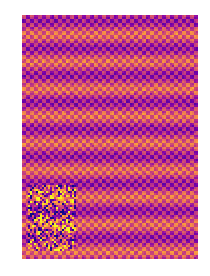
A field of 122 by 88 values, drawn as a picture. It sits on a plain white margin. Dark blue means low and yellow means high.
Stripes: horizontal, repeating 9 times. Roughest part: bottom left. Average level on the scale: 50%. Mirror symmetry: none. Histogram: bell-shaped. Odd patch: rougher, in the bottom left.
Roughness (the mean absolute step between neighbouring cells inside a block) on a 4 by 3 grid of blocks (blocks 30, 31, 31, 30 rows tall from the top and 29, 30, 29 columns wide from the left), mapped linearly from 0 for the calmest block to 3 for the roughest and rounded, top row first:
0 0 0
0 0 0
1 0 0
3 0 0
